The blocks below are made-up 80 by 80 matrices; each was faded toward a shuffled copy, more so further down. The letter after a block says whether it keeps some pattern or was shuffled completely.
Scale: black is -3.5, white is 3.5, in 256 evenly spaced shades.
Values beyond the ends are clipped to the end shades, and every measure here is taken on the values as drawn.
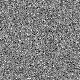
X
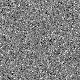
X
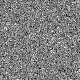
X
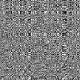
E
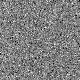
X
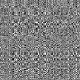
E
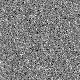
X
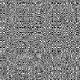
E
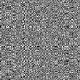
E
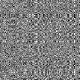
E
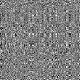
E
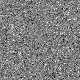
X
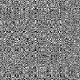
E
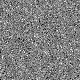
X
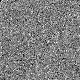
X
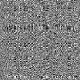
E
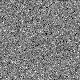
X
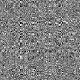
E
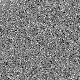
X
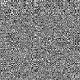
E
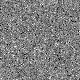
X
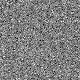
X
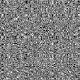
E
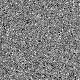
X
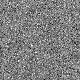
X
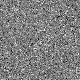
X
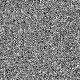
X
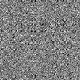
E
